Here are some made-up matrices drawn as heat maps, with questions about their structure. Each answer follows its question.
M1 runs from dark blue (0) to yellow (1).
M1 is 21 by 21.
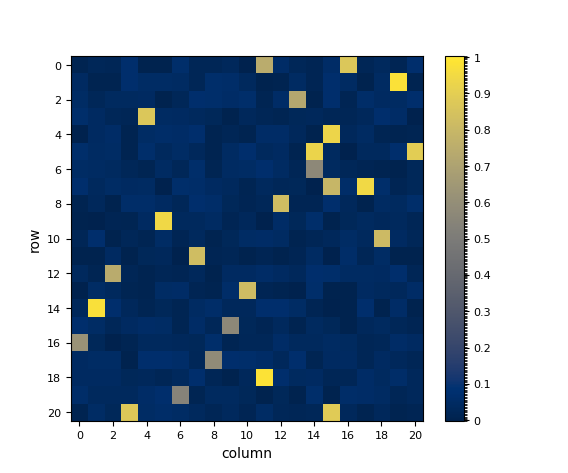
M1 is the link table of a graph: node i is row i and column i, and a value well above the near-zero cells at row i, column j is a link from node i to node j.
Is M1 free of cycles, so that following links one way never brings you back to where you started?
no
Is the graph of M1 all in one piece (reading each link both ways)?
yes
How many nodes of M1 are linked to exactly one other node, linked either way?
1
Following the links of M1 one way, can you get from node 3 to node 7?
no
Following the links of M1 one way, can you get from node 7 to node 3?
yes
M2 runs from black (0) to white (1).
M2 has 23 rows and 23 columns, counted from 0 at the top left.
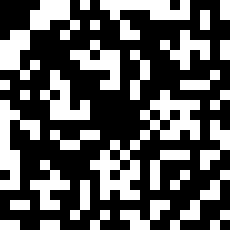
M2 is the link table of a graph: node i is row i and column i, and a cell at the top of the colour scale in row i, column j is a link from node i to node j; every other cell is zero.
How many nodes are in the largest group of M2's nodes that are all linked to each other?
5
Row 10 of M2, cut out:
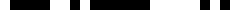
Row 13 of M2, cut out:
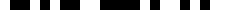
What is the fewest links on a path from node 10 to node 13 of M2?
2
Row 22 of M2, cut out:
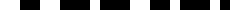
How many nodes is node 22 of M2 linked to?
9
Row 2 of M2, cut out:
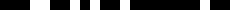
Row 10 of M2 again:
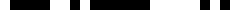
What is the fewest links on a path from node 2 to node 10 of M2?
3
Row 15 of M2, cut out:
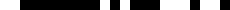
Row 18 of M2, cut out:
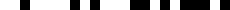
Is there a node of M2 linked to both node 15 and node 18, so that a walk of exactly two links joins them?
yes
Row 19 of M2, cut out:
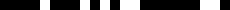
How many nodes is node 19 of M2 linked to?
7
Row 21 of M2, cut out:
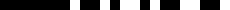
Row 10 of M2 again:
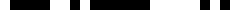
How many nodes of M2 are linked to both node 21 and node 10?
3
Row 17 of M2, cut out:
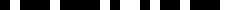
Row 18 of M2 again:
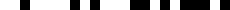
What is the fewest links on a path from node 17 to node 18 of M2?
1
